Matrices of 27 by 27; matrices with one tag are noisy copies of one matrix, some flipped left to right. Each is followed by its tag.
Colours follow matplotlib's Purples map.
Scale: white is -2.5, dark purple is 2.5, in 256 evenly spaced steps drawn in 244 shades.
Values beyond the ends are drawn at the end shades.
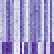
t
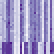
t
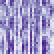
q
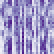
q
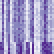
t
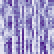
q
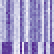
t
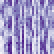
q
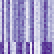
t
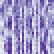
q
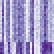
t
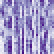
q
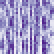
q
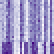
t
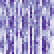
q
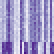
t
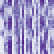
q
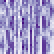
q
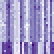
t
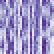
q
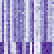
t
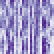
q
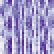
q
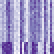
t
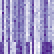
t
